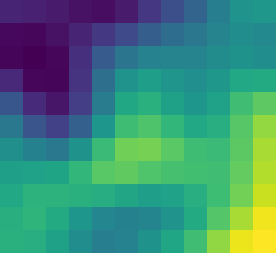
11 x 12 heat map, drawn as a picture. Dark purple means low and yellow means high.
There are no lone odd cells. The field climbs toward the bottom right. The ninth with the lowest average is the top left. The middle left is the roughest part. The halves do not mirror each other. The bottom right is the ninth with the highest average.
